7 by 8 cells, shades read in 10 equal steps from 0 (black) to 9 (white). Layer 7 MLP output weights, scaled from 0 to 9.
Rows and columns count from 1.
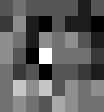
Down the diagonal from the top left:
3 5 1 9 3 5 4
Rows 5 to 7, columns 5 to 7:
3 3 2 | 3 5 4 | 6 5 4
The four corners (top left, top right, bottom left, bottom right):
3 3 4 4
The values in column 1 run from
2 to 5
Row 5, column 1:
4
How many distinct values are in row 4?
6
